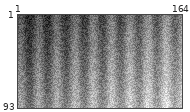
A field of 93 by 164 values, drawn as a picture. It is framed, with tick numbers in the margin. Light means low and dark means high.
Average level on the scale: 50%. Slope: up to the top left. Stripes: upright, repeating 9 times. Ninth with the lowest average: bottom right. Mirror symmetry: none.
